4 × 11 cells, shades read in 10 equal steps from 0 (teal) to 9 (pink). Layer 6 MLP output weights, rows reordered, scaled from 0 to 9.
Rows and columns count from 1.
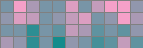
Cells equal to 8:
3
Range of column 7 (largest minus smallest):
4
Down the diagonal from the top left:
4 8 1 4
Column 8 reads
7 4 3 2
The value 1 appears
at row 3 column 3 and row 4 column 3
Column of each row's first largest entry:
2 10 6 10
